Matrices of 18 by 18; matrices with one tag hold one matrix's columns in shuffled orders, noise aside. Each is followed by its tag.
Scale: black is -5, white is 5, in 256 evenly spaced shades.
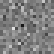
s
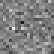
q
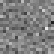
q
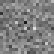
q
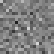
q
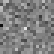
s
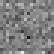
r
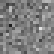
s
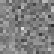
s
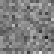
r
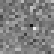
s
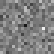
s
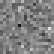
s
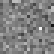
s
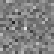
q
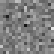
s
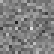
q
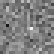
s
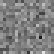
r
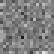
r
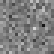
s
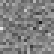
q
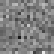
r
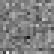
r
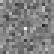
s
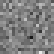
r
